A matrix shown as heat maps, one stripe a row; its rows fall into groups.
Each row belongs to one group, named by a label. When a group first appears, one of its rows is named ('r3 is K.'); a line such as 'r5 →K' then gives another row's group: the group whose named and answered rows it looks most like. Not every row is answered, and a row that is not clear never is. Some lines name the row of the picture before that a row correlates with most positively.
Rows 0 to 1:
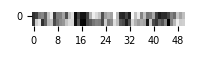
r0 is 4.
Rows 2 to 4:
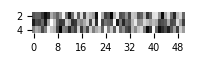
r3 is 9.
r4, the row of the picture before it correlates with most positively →0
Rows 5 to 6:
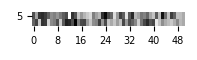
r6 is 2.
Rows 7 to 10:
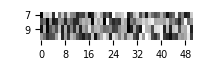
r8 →9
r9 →9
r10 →4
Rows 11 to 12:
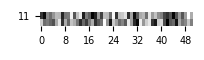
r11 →4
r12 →4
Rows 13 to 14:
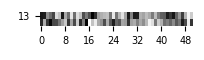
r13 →4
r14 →9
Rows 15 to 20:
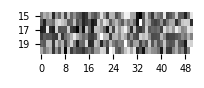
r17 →2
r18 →4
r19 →2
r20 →2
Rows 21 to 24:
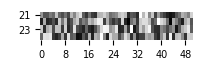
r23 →4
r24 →2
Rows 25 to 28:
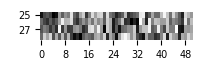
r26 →9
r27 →9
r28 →2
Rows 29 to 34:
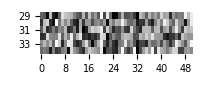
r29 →9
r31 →9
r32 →4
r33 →2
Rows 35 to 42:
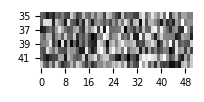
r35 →9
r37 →9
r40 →2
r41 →9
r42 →4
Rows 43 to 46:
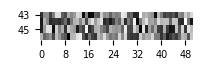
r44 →9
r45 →2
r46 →4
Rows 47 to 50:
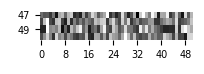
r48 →2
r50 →2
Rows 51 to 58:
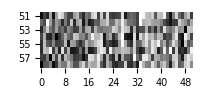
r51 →9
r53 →2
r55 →9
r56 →2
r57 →9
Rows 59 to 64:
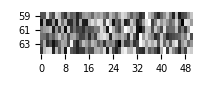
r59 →2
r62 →4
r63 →9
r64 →2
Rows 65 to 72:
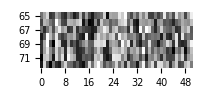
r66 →4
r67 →4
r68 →2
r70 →2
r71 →2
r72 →9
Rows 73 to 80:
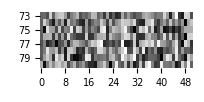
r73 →9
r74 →2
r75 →4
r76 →2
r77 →9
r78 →2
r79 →2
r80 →4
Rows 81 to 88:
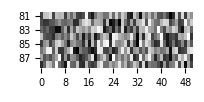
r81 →2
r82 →9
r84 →4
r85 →4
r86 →2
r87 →4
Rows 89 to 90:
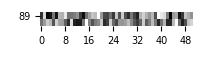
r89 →9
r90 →2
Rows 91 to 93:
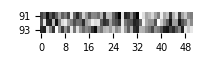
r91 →9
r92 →9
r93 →4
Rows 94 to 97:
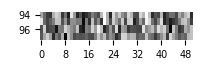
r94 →4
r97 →2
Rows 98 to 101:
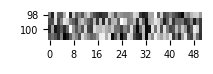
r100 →9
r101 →9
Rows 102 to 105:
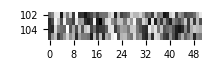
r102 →2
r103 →2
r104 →4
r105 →4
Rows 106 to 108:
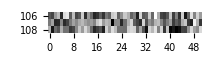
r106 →4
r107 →9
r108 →4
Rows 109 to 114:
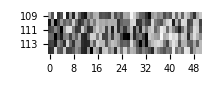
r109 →2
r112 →9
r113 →9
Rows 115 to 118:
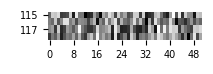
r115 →2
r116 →4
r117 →9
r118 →9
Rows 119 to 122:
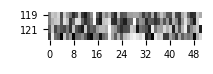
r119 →2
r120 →2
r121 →9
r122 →2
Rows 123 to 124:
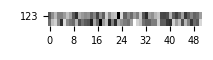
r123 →4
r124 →2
